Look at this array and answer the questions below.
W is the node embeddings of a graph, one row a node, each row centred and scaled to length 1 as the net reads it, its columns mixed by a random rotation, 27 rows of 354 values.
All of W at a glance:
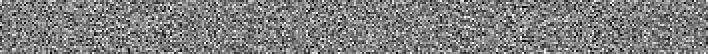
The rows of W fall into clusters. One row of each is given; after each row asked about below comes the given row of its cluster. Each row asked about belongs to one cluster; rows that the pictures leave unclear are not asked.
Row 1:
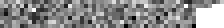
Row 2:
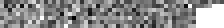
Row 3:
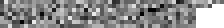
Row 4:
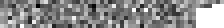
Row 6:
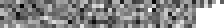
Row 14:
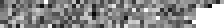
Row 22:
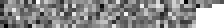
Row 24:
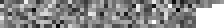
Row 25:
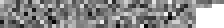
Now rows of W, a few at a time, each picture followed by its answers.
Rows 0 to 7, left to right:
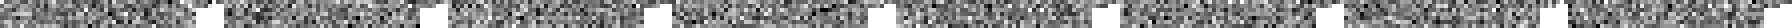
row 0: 4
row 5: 1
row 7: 22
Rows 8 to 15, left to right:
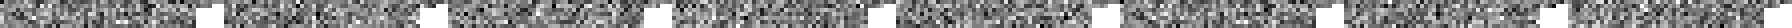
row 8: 24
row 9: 14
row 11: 2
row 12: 25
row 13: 24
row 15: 2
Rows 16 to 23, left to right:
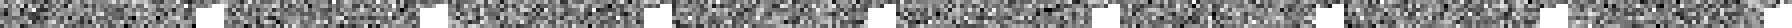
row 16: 1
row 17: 25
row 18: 3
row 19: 22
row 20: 3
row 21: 14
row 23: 4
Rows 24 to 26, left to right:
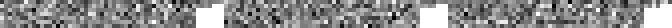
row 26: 6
